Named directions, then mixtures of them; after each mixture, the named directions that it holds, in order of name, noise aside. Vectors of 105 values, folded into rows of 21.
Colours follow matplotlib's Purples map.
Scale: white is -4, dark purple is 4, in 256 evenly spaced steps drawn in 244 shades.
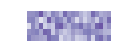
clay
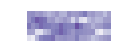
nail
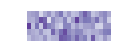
clay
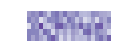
clay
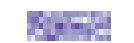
clay, nail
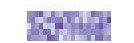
clay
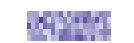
clay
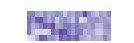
clay, nail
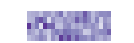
clay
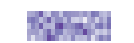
clay, nail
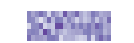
clay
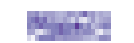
nail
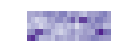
nail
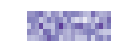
clay, nail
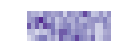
clay, nail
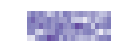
clay, nail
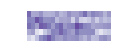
nail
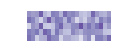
clay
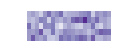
clay, nail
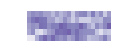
nail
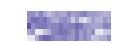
nail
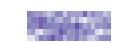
nail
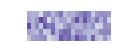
clay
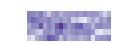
clay, nail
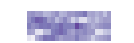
nail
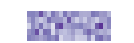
clay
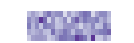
clay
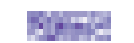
clay, nail
